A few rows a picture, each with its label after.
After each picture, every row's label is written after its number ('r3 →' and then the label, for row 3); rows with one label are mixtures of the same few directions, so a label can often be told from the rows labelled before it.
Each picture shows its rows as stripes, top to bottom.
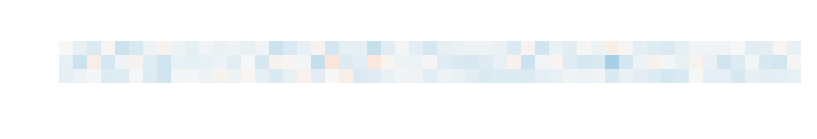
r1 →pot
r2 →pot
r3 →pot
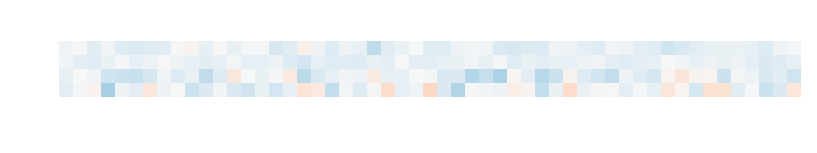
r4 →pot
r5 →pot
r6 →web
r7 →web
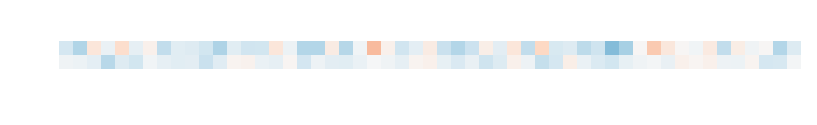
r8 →pot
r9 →web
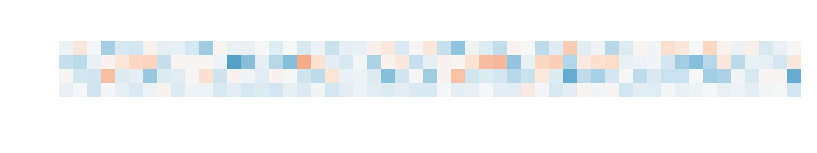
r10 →web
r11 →web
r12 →web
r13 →pot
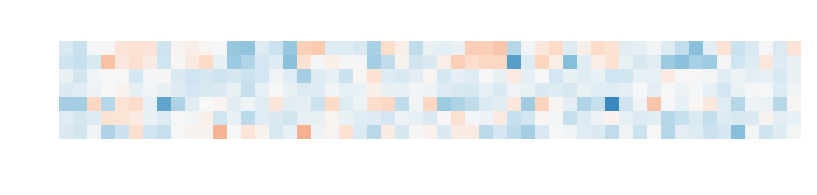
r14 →web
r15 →web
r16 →pot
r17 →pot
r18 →pot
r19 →web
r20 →pot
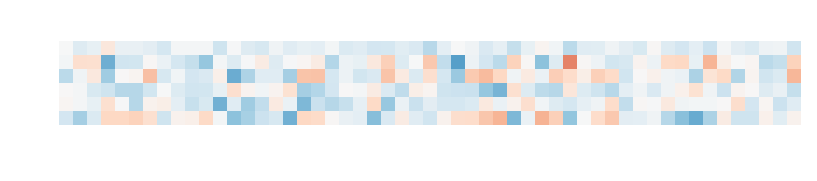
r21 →web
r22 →web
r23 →web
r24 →web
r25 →pot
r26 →web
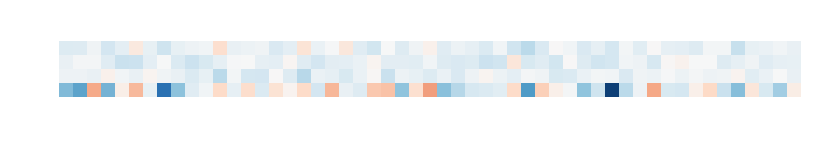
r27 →pot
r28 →web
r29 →pot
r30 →pot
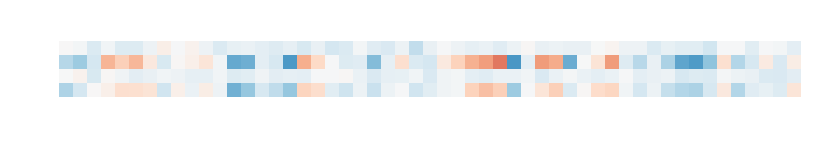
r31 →pot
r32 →web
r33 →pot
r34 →web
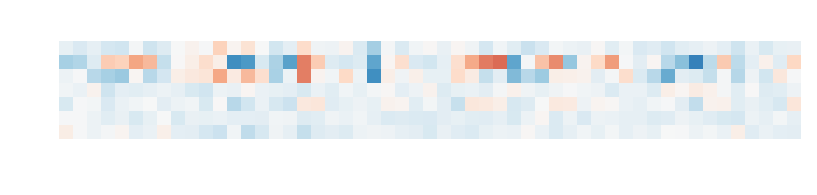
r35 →pot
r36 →web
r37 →pot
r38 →web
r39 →web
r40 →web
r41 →pot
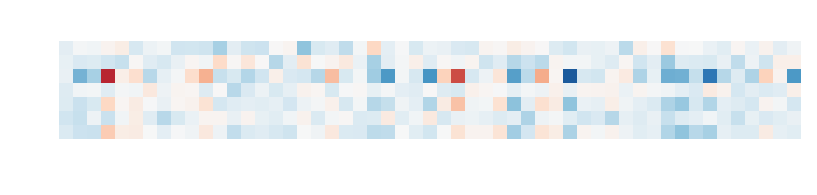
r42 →pot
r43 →pot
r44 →web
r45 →web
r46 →web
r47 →pot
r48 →web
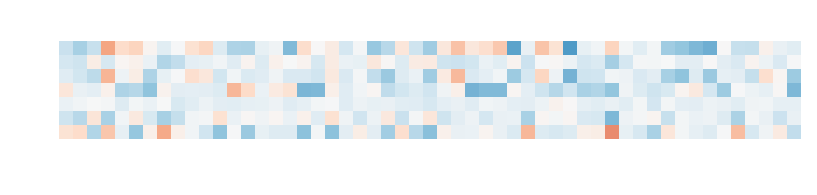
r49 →web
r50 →pot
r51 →web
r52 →web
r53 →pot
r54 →pot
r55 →pot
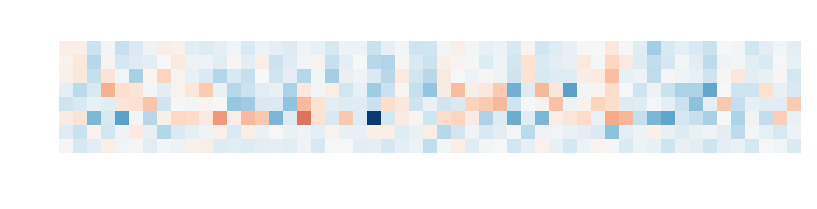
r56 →pot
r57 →pot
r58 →pot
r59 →web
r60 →web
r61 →pot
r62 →pot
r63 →web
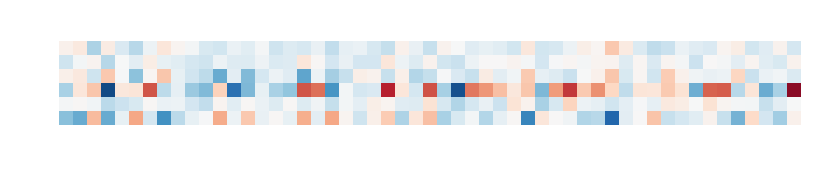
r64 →pot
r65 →web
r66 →pot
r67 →web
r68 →web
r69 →pot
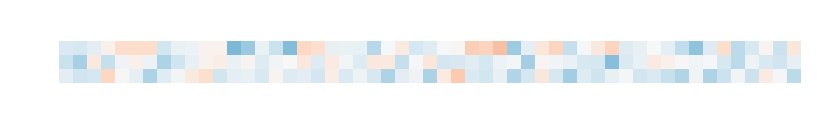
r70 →web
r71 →pot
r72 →web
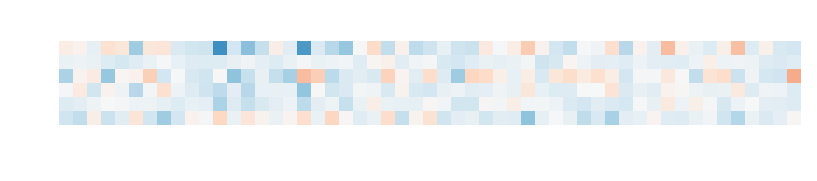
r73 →pot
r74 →web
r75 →web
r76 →pot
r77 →pot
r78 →pot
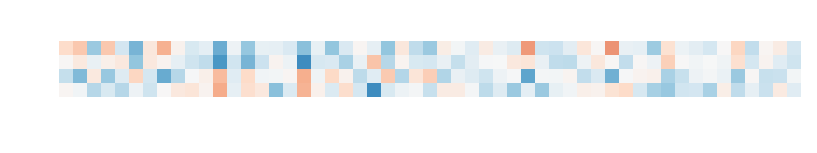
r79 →pot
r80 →pot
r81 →pot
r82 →pot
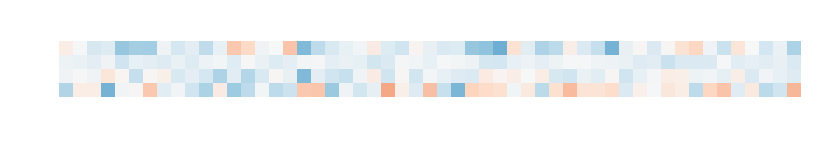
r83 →web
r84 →pot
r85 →pot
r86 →web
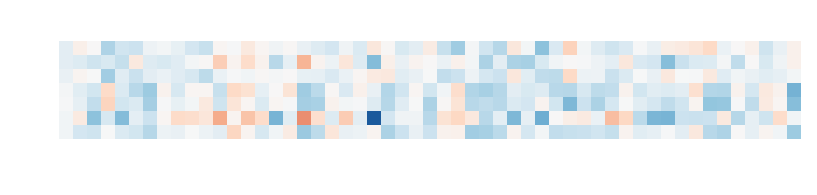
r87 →web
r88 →pot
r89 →web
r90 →web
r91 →web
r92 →pot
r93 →web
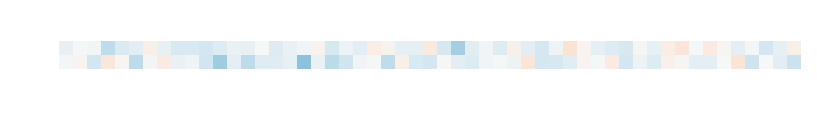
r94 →web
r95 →pot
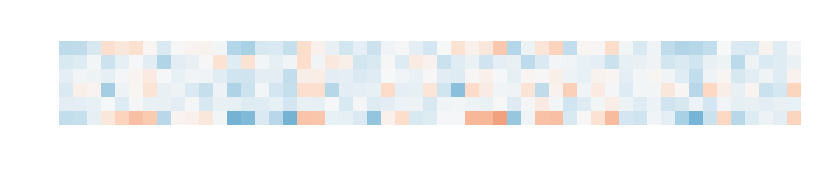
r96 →web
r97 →pot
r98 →web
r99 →web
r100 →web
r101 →web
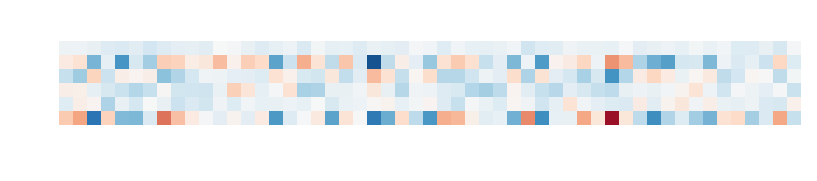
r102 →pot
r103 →pot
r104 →pot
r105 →web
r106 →web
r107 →pot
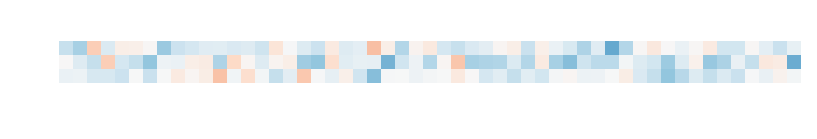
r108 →pot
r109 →web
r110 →pot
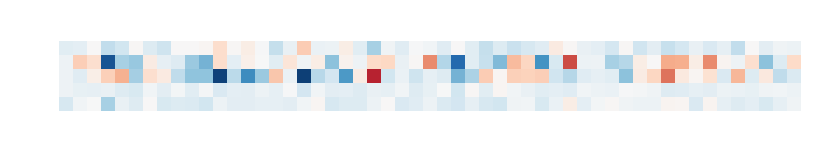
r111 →pot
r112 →web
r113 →pot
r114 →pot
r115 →web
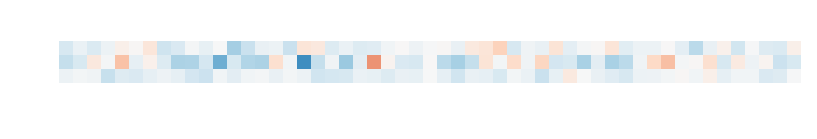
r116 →web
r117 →pot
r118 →web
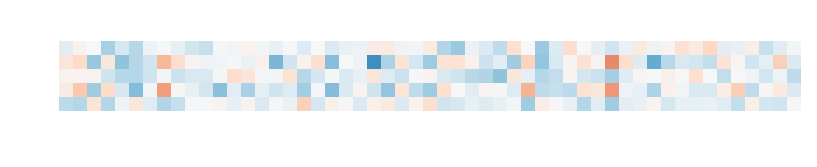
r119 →web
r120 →pot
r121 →web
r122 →pot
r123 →pot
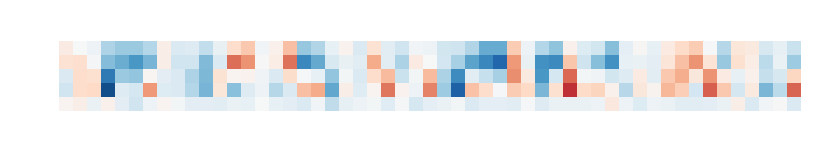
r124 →web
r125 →web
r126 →web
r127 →web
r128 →pot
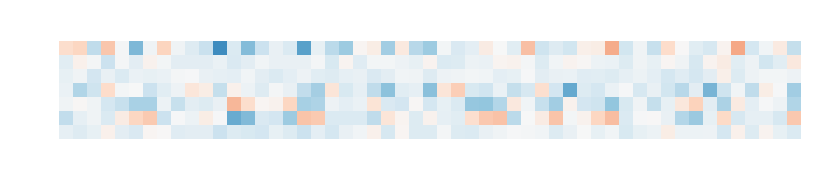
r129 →pot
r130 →web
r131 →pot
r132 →web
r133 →web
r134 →web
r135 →pot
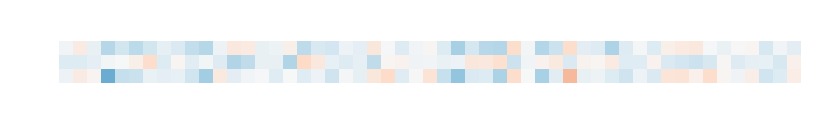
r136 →web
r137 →web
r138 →web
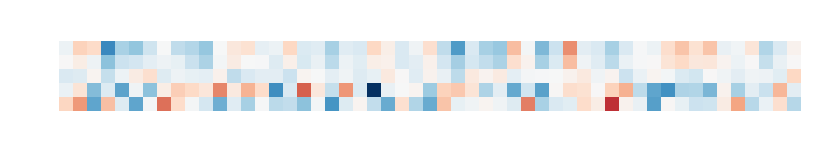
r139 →web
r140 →web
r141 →web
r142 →pot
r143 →pot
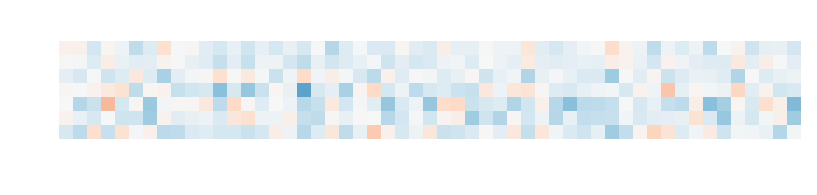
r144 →pot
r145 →pot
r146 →pot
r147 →pot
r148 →web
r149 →web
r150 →pot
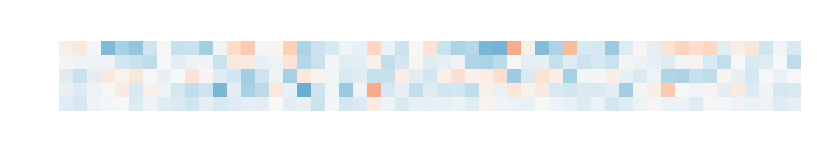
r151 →web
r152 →web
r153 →web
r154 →pot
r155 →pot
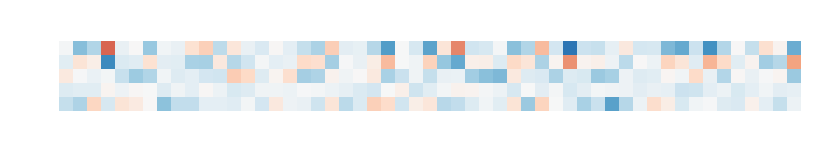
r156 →web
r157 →web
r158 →web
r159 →web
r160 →pot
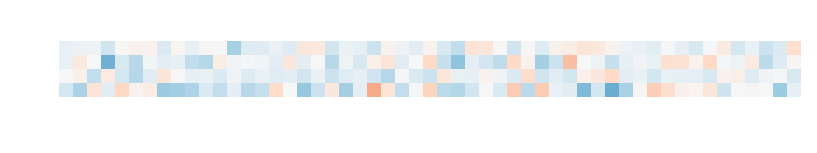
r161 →web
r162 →web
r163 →pot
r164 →pot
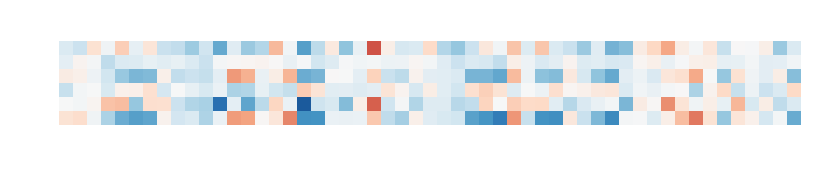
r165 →pot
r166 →web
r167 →web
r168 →web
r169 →pot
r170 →web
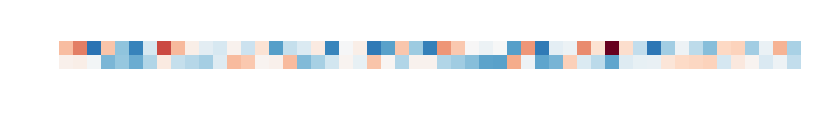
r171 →pot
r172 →web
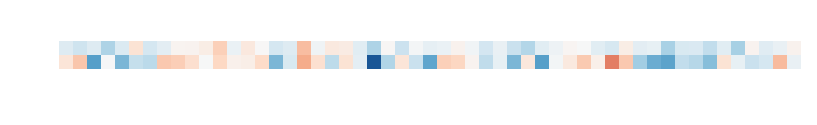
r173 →pot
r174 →pot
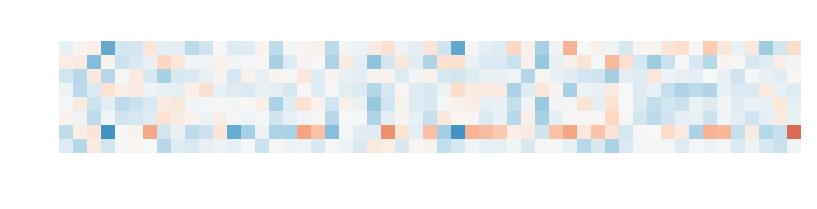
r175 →web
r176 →pot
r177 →pot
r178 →web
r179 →pot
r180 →pot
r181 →web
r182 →pot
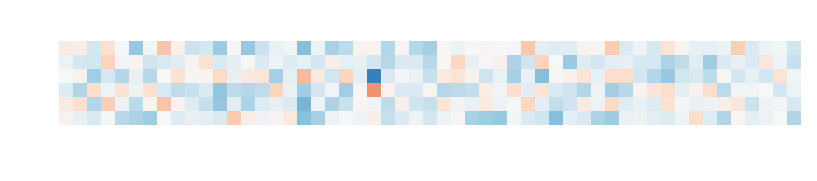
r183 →pot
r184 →web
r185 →pot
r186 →pot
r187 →pot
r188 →web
